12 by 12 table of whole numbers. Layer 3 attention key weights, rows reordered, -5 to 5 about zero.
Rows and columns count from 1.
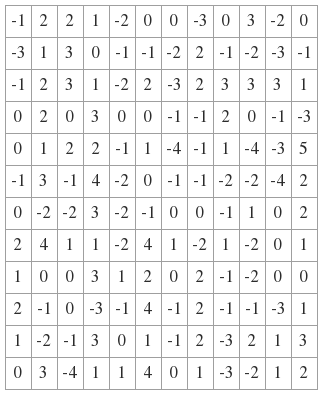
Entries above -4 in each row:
12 12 12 12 10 11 12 12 12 12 12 11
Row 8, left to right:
2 4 1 1 -2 4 1 -2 1 -2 0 1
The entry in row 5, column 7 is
-4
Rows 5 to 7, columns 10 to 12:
-4 -3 5 / -2 -4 2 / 1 0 2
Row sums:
0 -8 14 1 -1 -5 -2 9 6 -2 6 4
